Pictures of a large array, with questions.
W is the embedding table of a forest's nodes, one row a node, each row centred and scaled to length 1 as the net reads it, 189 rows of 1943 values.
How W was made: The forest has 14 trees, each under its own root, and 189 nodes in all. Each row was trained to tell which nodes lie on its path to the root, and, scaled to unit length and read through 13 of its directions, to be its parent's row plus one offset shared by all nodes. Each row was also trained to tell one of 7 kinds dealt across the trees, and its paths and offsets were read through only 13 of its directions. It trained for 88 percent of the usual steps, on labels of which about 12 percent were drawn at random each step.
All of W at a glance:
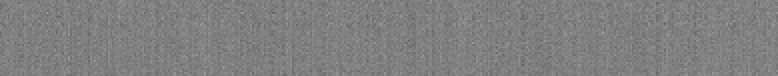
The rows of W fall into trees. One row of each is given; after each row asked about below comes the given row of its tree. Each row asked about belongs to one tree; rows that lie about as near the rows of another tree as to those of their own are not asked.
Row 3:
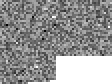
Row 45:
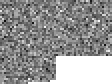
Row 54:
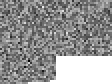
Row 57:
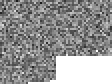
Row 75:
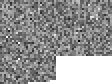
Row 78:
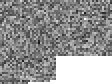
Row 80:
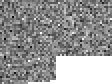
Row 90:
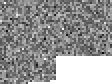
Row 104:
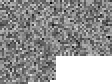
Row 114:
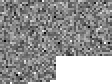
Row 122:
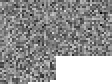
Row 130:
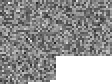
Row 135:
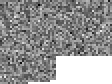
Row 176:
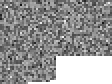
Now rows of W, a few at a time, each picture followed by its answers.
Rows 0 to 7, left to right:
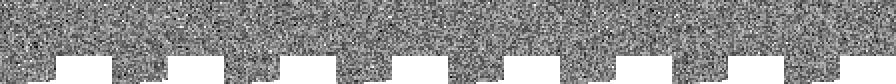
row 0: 78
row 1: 80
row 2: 54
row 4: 45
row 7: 114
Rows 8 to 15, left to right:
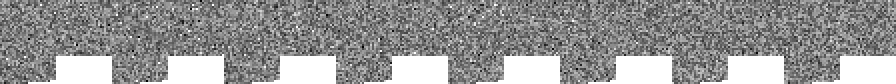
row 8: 45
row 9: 122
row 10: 176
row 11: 75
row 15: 90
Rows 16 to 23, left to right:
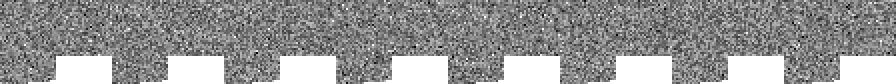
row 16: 78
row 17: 104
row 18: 3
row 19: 54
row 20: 114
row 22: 75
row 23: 54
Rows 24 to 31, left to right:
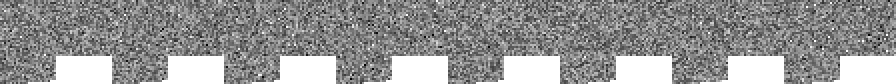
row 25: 176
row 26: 122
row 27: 54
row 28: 80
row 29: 80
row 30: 3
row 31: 78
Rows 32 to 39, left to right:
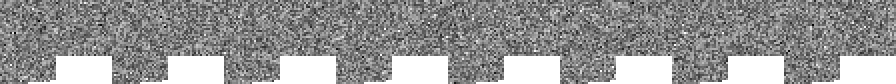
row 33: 104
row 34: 80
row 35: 176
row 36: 45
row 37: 114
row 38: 135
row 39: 135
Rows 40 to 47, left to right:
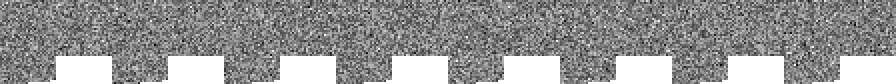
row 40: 45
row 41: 90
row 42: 122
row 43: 135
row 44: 114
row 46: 104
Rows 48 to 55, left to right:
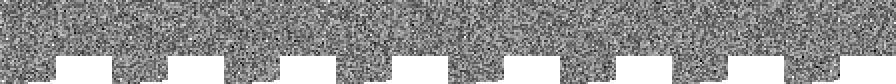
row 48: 45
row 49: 114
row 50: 54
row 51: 104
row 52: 90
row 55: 54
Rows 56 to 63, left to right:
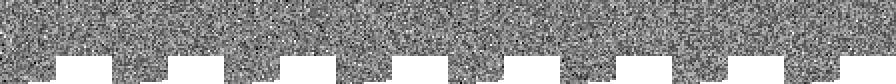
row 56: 176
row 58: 122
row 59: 80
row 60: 78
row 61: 45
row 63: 114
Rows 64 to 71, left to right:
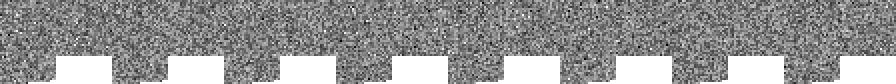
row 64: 176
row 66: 75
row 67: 45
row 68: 104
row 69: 176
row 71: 45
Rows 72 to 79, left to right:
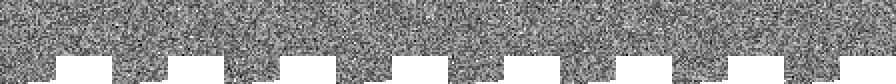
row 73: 176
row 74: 90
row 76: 80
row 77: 176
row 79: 45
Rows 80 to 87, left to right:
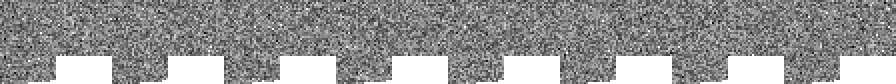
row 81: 135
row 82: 80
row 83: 3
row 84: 80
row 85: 122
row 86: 90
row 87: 104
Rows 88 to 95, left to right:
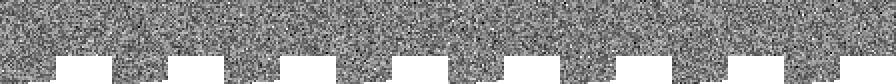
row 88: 78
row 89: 80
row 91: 122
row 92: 3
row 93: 54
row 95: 114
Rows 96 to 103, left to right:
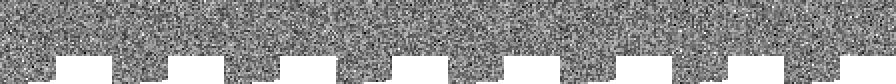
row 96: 54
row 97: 75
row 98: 135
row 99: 78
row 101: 54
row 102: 104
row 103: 104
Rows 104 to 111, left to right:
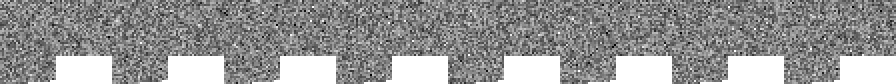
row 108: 78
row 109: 78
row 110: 135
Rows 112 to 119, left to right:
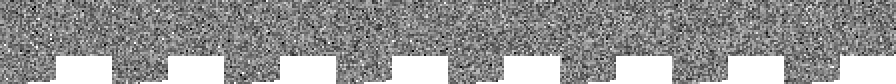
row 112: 104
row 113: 90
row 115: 176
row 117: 135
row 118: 54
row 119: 78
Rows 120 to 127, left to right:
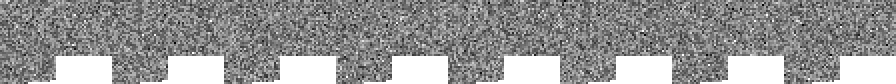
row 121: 78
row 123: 135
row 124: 176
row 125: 122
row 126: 75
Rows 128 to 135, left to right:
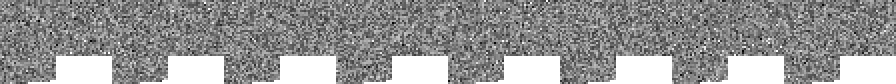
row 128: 114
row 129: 114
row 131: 135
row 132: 122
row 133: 78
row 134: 54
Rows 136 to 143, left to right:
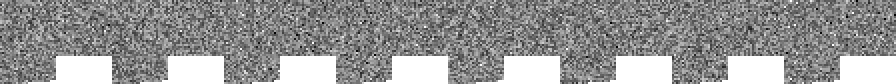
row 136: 90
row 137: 90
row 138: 122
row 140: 3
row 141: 78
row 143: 45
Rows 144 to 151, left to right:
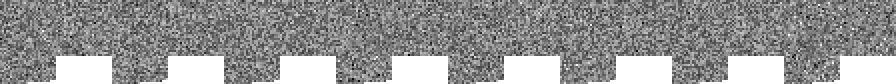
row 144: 104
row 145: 114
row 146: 135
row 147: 122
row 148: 75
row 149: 176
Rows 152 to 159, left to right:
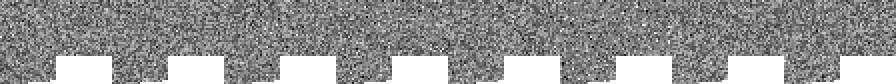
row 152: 45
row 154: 45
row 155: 135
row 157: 78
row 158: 122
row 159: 122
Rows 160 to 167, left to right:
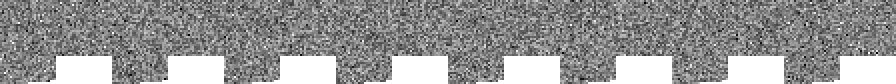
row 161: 90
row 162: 54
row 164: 135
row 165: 45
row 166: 3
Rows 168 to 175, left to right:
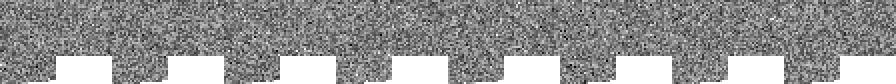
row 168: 75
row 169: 135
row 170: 75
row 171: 176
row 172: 3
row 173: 135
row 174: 3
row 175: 176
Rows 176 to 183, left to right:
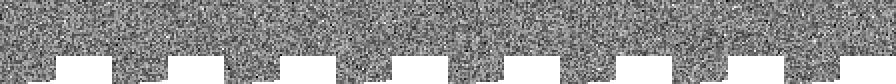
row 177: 57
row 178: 90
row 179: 122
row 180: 122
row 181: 104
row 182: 176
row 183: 45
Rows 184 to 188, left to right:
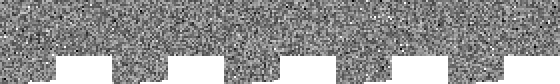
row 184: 176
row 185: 3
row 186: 54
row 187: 122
